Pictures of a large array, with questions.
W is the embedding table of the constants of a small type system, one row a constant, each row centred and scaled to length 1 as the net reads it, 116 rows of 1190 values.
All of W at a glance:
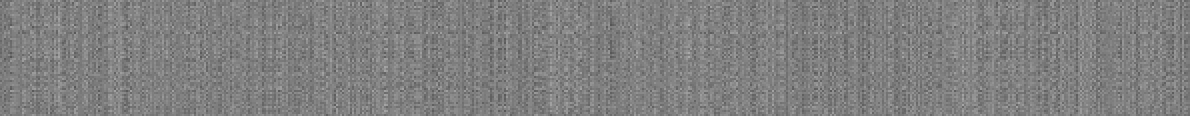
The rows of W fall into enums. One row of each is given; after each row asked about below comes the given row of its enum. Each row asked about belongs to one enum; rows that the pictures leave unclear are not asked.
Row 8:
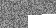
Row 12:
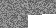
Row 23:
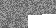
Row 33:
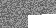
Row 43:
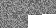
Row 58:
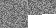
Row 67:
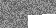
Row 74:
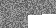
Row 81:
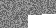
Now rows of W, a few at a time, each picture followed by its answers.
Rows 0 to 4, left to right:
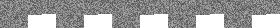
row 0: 81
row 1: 12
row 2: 74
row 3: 8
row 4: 67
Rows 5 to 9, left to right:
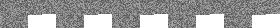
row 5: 74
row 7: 12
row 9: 33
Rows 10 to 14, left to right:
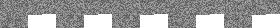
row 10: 23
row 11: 12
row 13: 33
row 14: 8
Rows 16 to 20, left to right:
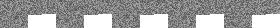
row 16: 81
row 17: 67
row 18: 12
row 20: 33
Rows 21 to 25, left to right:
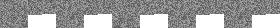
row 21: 58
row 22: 81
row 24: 81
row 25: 81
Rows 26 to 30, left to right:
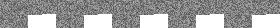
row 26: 67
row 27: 8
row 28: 8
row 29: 81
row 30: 12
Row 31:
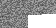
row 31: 33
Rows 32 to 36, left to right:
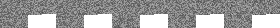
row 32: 33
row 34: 23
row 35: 12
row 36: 43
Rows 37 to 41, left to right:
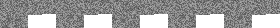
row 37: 23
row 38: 12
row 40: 12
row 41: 81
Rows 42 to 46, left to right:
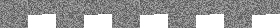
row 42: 58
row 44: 58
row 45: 33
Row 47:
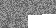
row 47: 23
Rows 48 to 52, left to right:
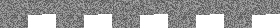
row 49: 12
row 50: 8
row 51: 81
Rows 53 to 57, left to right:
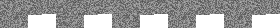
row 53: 81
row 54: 33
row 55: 12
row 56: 81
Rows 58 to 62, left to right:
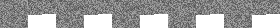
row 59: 67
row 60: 67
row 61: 74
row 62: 12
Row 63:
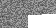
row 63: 33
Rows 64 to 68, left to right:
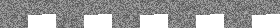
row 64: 12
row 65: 23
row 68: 67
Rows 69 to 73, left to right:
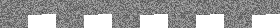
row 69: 33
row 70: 67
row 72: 43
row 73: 81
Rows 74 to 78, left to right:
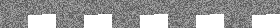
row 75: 43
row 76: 67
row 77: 33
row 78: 23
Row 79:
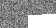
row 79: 8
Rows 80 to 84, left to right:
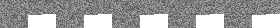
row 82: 67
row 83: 33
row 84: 33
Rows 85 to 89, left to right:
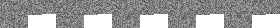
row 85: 8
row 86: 33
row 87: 81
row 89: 43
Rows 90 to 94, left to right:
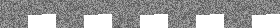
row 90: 8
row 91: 67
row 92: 23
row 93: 81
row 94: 67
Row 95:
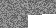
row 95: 12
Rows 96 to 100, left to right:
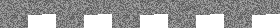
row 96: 12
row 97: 81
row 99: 67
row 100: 81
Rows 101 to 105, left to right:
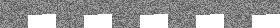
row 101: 67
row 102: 8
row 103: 33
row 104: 67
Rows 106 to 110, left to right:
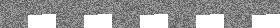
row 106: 74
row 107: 33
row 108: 67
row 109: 23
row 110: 12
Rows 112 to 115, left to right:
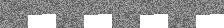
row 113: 23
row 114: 43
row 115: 23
